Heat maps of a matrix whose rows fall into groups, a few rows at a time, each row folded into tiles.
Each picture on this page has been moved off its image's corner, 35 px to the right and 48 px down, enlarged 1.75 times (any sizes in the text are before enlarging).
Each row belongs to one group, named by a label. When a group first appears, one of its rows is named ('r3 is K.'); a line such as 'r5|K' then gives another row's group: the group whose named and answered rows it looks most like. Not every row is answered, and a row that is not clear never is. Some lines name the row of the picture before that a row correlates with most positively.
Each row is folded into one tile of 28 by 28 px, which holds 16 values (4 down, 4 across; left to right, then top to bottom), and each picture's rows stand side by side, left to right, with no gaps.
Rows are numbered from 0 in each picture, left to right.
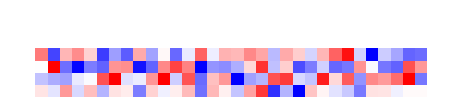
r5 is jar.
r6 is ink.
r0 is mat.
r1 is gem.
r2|gem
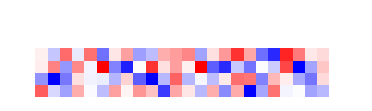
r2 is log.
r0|log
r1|mat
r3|mat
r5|jar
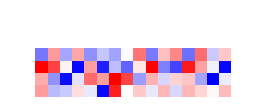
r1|jar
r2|mat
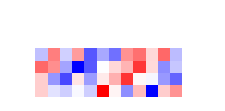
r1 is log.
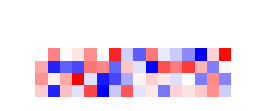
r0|jar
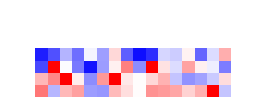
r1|gem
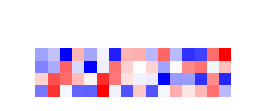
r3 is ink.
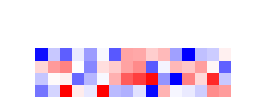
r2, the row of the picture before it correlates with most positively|2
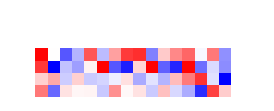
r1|mat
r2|mat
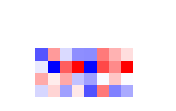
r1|ink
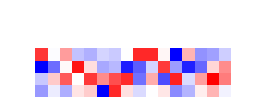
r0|gem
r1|jar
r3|gem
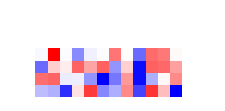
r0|ink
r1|log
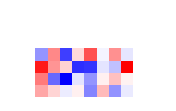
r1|gem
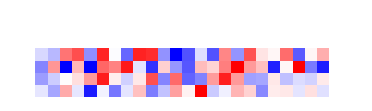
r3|log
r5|mat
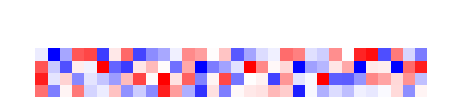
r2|jar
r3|jar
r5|jar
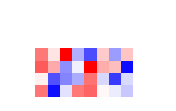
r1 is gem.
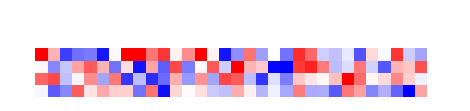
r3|ink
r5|ink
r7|ink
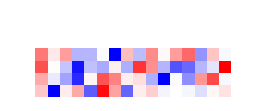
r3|gem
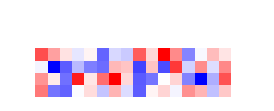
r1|gem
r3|log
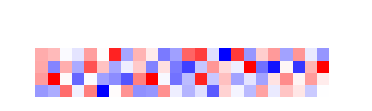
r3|ink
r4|mat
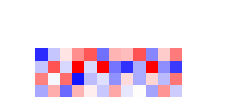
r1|mat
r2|mat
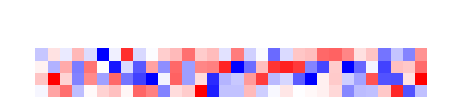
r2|log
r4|gem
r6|jar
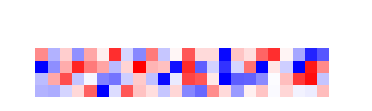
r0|gem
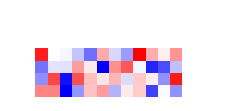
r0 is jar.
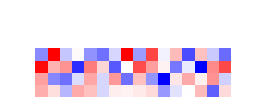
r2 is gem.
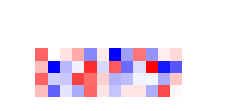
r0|jar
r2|mat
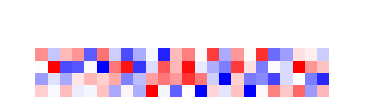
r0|mat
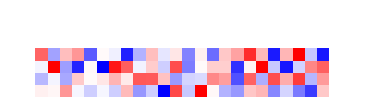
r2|ink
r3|log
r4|ink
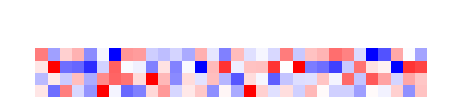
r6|ink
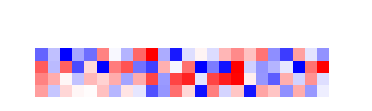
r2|ink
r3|jar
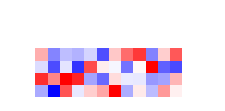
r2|mat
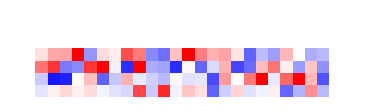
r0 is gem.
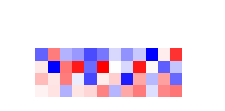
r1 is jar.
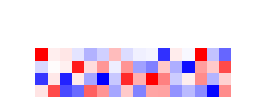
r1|log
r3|ink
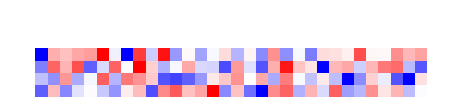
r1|ink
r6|log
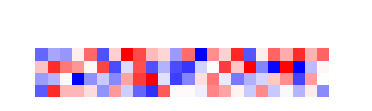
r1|mat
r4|mat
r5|jar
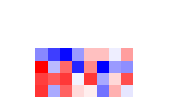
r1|jar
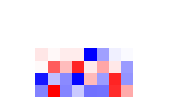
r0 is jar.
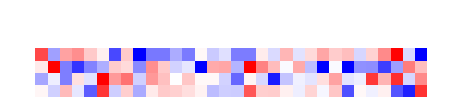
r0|mat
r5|mat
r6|jar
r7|ink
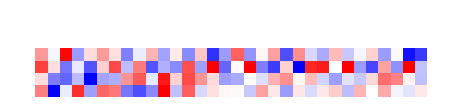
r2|jar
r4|mat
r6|mat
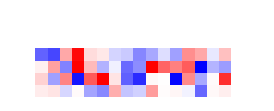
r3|jar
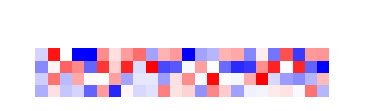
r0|ink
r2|mat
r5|mat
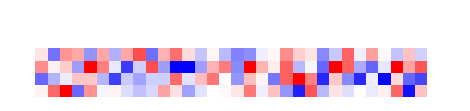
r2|mat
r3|gem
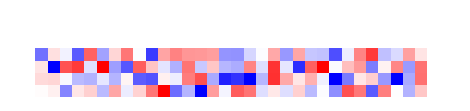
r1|mat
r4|log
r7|log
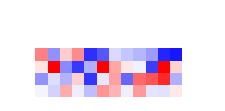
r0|mat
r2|gem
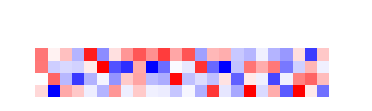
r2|jar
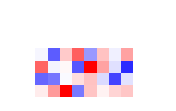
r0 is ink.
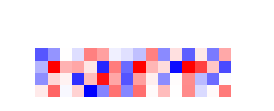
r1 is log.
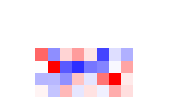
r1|gem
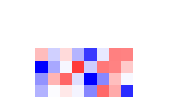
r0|gem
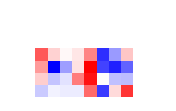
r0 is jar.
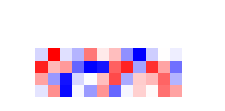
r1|gem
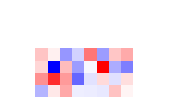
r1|mat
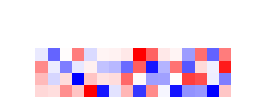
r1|jar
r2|jar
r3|ink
